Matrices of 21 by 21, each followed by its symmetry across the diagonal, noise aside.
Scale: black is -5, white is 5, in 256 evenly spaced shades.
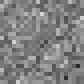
symmetric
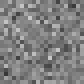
symmetric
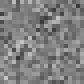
antisymmetric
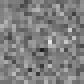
antisymmetric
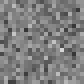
neither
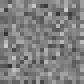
antisymmetric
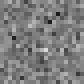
neither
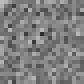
symmetric
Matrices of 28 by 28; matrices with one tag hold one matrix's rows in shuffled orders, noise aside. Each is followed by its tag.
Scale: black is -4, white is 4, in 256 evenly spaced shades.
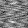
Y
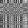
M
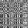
M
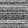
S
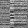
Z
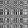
M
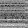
S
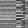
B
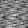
Y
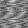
Y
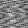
Y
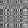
M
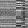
B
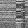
B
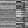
B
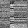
Z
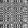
M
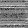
S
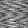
Y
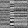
Z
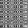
M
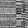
B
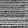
S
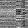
B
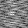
Y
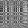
M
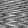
Y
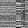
B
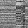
B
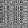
M
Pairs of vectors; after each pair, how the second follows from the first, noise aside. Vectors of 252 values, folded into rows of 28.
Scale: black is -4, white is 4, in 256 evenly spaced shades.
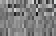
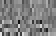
reversed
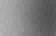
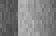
wrapped around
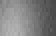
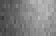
reversed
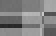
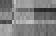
reversed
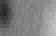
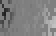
partly zeroed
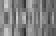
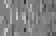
partly zeroed
